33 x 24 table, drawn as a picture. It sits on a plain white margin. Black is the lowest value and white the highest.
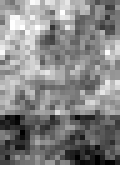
The top left is the ninth with the highest average. The field is mottled with small blotches. The top part is higher, up to a seam about 70% of the way down. The histogram is bell-shaped.
